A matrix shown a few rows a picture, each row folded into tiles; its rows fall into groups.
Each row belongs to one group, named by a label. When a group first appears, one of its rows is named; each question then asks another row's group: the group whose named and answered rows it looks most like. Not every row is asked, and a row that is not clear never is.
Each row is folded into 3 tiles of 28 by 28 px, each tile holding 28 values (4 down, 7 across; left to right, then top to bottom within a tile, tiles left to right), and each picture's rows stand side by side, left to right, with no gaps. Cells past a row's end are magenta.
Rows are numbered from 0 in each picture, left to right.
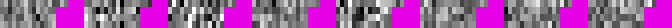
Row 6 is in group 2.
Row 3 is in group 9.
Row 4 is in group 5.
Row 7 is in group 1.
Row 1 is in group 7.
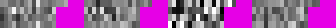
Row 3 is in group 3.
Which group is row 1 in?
3
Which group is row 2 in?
9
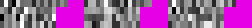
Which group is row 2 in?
3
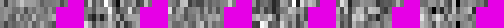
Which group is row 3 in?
9
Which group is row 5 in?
7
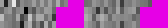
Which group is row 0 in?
5
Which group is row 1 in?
7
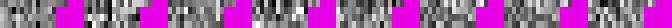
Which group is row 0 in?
7
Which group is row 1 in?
9
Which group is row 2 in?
3
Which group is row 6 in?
1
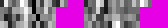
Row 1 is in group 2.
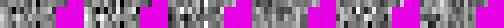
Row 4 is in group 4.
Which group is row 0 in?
7
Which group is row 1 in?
7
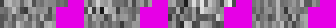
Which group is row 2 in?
1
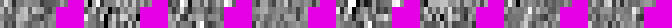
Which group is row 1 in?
5
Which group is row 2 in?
2
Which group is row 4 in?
2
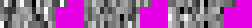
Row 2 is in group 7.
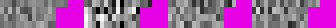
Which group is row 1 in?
7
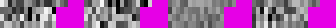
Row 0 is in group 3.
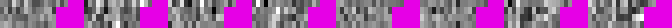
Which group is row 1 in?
2
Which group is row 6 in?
5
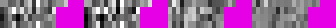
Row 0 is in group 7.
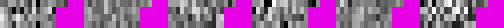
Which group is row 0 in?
7
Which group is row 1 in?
4
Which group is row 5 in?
4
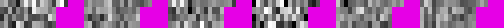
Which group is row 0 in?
1
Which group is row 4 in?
4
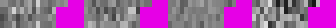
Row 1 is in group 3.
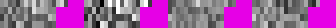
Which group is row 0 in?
1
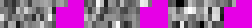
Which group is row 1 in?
2
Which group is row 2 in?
4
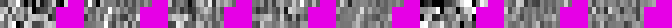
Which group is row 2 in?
9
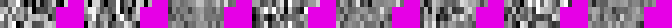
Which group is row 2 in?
2
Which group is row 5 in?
5
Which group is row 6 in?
1
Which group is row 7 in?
3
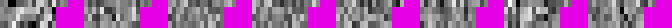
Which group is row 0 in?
4
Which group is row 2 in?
2
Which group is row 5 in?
9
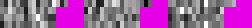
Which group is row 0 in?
9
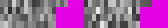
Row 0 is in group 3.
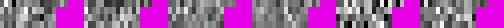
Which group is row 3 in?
9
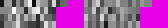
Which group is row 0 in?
4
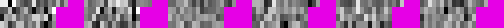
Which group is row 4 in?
4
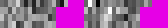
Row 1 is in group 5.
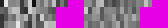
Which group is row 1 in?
2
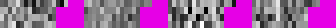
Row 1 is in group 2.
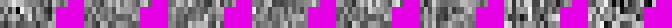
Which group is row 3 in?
2
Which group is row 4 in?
1
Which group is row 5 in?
5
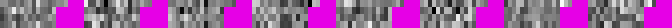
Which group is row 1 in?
9
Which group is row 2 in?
7
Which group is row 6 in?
2
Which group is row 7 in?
1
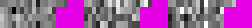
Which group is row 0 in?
7
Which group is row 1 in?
1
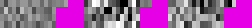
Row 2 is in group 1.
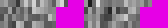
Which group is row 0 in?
1
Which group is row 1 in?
5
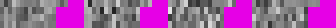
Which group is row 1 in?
4
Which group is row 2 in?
2
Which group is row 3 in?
4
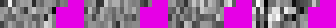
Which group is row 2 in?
1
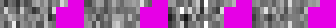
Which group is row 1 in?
2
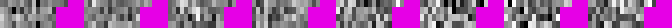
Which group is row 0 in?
7
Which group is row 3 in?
5
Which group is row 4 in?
2
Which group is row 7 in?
1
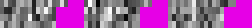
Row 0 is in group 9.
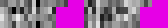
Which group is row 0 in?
7
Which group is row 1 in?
5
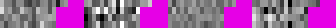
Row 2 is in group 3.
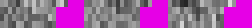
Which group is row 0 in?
1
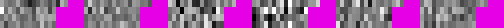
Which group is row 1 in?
3
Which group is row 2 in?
4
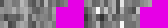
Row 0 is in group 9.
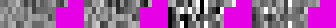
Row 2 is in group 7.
